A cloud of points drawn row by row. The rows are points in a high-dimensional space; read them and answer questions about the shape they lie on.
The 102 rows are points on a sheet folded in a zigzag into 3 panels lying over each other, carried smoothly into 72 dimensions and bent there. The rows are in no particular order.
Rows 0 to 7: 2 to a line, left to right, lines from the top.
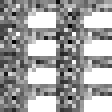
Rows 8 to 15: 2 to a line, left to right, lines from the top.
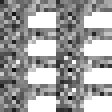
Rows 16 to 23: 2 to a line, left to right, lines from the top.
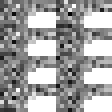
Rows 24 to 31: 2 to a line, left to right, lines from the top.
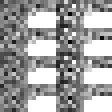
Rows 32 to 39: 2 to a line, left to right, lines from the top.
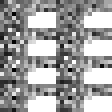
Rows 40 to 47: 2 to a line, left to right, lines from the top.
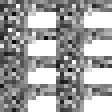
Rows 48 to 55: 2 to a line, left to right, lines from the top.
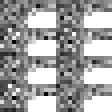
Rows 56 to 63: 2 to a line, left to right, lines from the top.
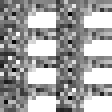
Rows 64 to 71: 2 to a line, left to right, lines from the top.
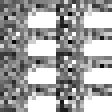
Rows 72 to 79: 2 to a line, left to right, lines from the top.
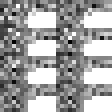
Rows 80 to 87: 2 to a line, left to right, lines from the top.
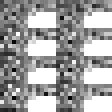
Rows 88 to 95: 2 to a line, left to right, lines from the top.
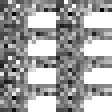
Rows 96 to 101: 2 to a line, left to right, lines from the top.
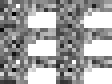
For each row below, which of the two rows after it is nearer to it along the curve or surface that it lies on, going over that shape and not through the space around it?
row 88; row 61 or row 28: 28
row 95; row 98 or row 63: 63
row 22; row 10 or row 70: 70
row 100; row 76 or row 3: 76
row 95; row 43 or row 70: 70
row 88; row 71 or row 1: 71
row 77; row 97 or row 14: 14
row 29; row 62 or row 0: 62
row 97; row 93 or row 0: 0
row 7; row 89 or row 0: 89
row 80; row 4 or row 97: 4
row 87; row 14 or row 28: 14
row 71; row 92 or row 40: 92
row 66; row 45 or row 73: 73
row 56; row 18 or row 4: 4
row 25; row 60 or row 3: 60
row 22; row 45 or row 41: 41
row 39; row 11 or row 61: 61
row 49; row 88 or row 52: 88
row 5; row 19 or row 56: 19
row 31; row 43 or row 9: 9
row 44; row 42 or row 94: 42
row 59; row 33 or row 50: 33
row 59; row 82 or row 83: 83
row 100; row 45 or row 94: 94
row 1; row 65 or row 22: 22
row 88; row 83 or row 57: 57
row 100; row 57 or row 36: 36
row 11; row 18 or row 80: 18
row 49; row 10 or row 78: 78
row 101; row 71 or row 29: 71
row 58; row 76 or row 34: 76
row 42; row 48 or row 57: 57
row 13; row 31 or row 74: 74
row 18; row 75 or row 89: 75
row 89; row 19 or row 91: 19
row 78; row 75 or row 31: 31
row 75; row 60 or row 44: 60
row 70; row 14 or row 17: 17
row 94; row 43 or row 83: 83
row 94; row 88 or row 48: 48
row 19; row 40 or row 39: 40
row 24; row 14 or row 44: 14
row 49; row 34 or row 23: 34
